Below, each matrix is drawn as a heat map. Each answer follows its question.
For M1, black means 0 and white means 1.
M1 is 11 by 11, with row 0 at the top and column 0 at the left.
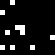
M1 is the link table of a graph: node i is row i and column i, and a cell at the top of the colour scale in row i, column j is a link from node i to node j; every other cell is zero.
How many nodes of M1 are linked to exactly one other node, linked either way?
4
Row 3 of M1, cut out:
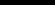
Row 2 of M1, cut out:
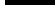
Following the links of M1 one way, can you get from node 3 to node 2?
no
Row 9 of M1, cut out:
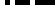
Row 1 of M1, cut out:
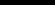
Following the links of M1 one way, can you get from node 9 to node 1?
yes
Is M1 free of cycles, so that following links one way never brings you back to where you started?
no
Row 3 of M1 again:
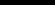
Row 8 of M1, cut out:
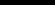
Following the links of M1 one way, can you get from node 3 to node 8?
no
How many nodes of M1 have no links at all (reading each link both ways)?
1
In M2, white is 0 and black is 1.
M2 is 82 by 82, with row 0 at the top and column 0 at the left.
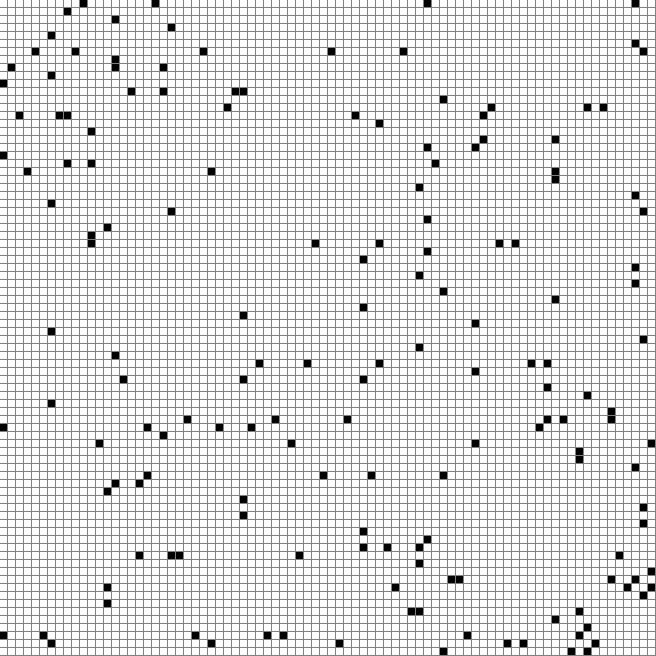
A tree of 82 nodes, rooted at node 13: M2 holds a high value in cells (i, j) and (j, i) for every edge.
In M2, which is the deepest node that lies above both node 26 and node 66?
45
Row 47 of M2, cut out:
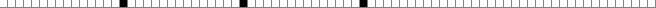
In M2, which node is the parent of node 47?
45
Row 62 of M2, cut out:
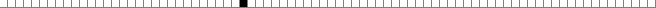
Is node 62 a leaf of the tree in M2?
yes
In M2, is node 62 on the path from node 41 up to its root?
no
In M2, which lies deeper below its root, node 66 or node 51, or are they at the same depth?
node 66
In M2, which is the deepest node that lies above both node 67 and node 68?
53
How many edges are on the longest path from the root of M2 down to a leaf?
27
